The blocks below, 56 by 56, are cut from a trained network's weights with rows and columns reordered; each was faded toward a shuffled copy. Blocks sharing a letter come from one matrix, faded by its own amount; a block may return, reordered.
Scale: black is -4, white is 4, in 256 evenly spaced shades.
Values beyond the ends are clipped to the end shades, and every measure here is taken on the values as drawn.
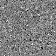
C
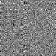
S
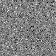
C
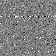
C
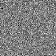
S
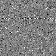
C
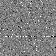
C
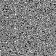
C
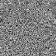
S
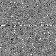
C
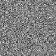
S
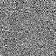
S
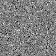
C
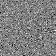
C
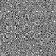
S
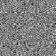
S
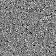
C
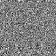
S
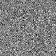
S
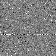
C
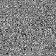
S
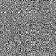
S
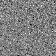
C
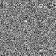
S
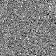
C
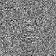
S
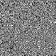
S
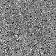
C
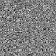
S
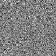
S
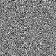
S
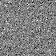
C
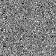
C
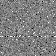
C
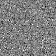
C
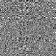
S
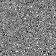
C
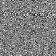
S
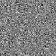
S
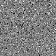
C
